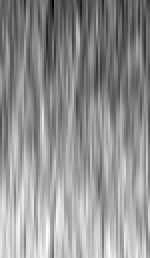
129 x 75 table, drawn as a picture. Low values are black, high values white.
The bottom left is the ninth with the highest average. Streaks run downward. The field climbs toward the bottom.
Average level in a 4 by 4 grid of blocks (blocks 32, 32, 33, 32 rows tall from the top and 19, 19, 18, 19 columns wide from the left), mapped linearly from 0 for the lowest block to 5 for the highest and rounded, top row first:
1000 | 2211 | 3333 | 5544
